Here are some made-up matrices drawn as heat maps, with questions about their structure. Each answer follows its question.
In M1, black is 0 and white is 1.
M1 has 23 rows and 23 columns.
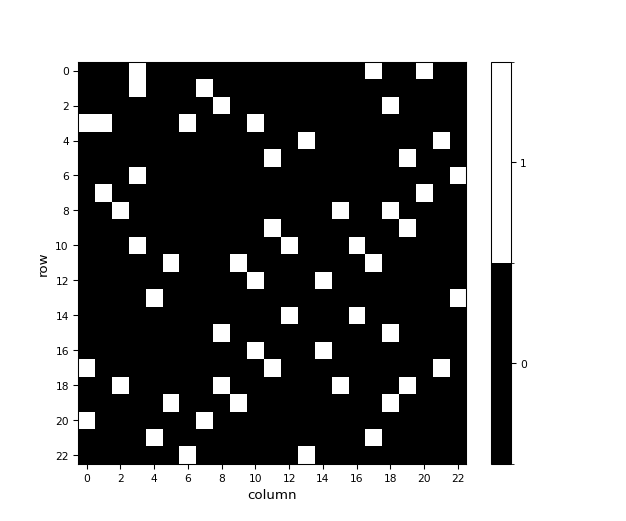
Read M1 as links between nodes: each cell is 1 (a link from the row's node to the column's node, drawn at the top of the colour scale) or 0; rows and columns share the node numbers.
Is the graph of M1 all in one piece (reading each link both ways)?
yes
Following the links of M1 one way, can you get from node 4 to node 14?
yes
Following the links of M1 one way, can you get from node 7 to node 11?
yes
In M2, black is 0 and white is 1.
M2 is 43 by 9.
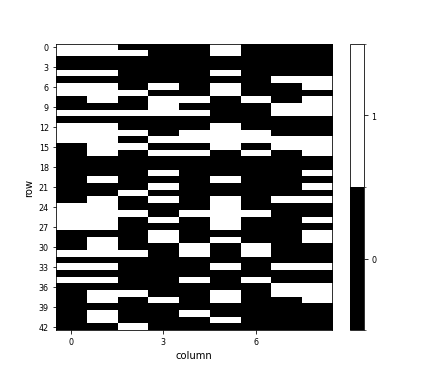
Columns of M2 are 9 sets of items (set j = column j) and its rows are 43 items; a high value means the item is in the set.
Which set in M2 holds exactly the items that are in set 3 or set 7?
8
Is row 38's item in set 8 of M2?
yes
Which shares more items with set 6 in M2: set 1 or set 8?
set 1
